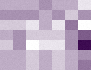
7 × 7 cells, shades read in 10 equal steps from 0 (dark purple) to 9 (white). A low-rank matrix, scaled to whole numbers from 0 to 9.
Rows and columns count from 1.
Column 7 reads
8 5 9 3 0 5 4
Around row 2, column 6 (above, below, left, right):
6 4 5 5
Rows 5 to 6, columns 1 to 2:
7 5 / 6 6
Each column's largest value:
7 7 9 8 8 7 9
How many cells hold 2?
0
